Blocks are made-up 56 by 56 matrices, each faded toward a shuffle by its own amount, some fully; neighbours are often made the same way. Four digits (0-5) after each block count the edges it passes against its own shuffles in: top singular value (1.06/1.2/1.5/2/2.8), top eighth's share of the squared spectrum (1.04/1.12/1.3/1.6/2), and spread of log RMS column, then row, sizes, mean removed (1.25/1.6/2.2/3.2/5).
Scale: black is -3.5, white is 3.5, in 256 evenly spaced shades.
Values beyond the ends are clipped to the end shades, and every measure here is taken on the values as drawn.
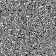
0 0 0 0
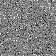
0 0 0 0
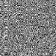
4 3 2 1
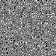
3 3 1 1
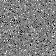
0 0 0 0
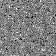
1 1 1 0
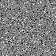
0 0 0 0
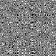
4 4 2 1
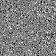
2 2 0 0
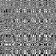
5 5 3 3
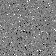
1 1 0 0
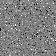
0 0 0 1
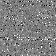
1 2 0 2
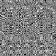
4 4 2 2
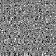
4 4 2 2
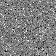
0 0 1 0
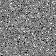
1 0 0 0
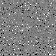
3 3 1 2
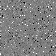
2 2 0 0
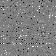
3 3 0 1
